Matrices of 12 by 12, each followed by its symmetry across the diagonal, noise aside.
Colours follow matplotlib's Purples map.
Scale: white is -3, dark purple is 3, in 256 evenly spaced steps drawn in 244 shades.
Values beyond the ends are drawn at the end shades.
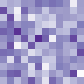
neither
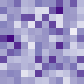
neither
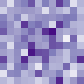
symmetric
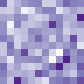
symmetric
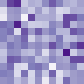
antisymmetric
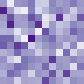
antisymmetric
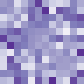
symmetric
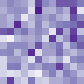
antisymmetric
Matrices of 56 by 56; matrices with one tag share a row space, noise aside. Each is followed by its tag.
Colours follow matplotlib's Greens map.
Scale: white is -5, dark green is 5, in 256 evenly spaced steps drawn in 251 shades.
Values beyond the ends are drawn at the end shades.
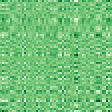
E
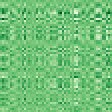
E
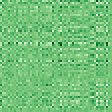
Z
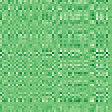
Z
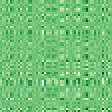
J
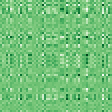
J
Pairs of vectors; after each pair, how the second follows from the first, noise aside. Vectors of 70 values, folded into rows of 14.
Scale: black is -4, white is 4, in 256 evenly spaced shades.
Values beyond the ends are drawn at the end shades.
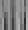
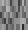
shuffled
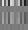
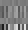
reversed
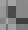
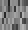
shuffled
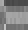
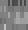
partly zeroed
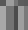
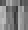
copied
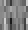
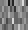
shuffled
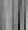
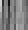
reversed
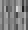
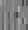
partly zeroed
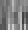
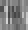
wrapped around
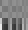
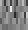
shuffled
